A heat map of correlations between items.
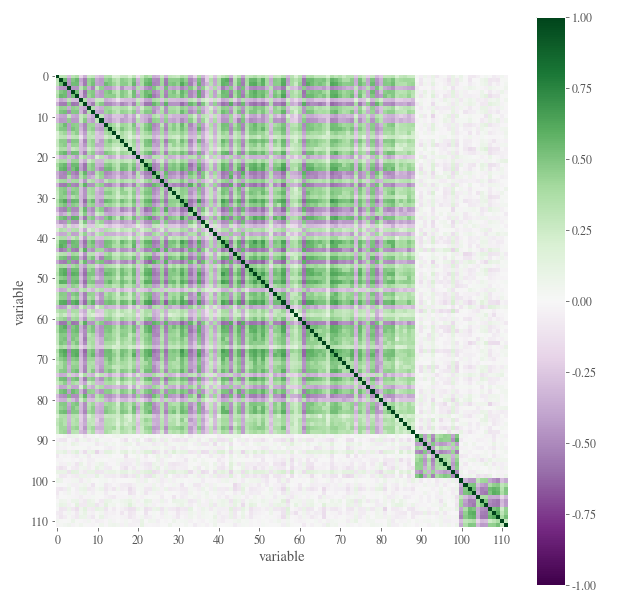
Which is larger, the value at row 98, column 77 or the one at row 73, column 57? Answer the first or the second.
the first
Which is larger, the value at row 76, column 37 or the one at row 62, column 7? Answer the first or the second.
the first
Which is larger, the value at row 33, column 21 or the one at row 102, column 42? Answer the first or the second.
the second
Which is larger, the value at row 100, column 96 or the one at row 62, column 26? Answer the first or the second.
the second
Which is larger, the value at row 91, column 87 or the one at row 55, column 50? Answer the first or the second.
the second
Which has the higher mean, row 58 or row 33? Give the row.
58
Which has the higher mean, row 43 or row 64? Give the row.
64
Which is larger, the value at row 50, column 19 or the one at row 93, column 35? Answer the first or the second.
the first
